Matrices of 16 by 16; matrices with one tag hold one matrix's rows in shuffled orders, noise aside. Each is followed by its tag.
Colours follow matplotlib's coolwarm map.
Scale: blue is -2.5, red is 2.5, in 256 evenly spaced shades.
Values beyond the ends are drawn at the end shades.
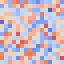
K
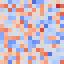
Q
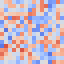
K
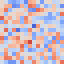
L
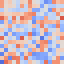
K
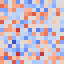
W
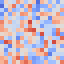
K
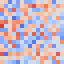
W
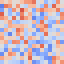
K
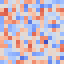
Q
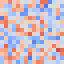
Q
